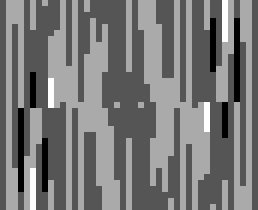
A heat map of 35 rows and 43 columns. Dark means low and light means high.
The centre is the calmest part. The grain runs up and down. It looks the same turned upside down. No overall slope runs across the table.
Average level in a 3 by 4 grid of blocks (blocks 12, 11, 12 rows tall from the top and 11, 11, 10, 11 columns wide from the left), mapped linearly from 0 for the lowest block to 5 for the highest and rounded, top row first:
3240 | 1451 | 0513
